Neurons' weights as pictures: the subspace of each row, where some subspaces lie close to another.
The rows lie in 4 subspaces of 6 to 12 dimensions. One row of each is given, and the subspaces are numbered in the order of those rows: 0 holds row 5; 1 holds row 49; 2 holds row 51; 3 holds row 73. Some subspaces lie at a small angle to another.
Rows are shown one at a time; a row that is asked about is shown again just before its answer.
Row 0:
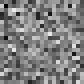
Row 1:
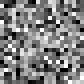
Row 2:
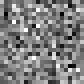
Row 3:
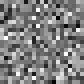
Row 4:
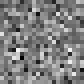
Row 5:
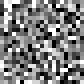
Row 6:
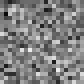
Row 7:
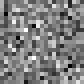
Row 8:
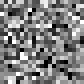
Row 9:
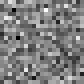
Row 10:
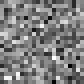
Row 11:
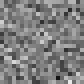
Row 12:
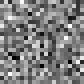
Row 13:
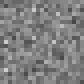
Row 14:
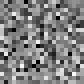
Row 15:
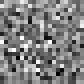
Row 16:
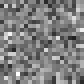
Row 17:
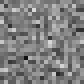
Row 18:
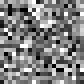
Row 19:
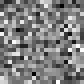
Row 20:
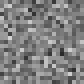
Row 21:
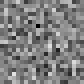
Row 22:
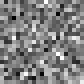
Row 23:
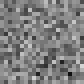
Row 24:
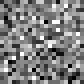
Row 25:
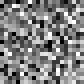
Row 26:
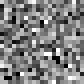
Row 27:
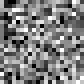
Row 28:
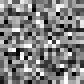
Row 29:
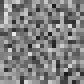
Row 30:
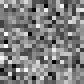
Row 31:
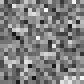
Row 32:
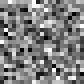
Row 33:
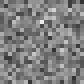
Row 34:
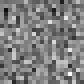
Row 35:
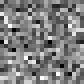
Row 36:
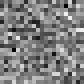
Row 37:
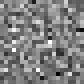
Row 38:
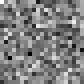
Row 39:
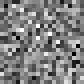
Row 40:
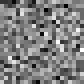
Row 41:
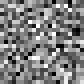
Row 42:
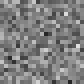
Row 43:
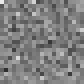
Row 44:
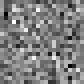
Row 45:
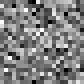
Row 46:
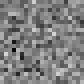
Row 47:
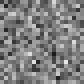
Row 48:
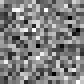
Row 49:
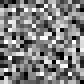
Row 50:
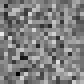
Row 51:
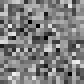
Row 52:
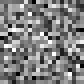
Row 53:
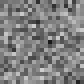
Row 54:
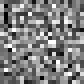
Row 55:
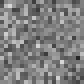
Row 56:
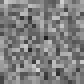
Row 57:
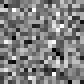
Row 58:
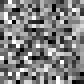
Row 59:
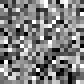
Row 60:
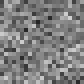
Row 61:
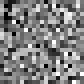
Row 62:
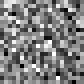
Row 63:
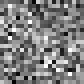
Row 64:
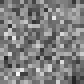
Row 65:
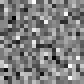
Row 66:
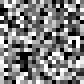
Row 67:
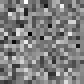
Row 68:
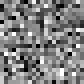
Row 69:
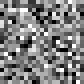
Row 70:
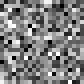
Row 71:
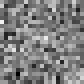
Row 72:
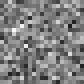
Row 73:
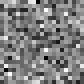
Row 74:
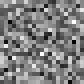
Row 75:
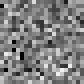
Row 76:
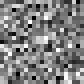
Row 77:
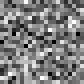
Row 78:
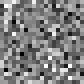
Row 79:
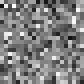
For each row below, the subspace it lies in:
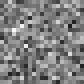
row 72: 1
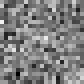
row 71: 2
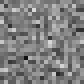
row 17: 1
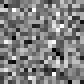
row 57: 1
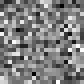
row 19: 1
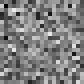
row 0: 2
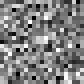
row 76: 2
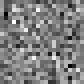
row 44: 3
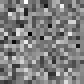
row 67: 1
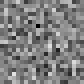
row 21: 2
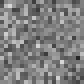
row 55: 2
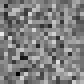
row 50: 0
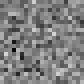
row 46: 0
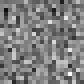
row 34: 2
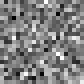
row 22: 1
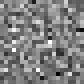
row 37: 0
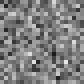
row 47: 1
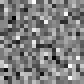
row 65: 3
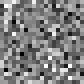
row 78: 0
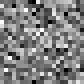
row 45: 2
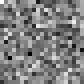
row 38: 0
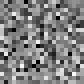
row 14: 1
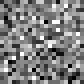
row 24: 1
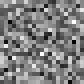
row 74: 1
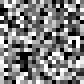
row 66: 1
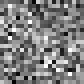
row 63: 2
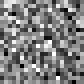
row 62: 0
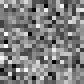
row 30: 1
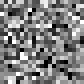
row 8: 1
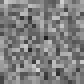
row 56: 1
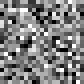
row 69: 2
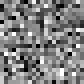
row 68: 1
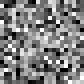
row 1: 2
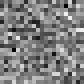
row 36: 2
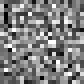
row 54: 0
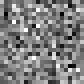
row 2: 3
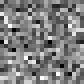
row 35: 1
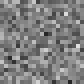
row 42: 3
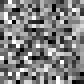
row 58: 2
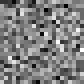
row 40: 3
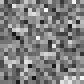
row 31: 2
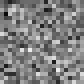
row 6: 3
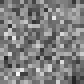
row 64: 2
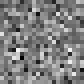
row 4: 1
